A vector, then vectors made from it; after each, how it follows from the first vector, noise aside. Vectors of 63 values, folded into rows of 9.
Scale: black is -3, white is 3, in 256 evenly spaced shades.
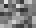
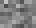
shrunk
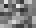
copied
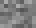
shrunk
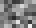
reversed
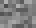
shrunk
